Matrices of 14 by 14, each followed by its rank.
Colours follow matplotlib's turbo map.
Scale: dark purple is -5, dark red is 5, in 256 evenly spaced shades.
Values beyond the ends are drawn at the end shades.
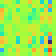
two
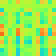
two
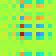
one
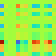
one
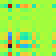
one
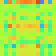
two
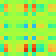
one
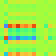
one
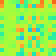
two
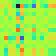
two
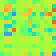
three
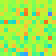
three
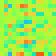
three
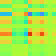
one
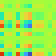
one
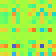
two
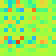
two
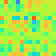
three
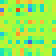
three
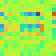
two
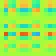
one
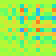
two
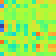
two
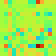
three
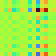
one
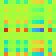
one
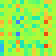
three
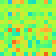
three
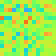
three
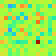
three
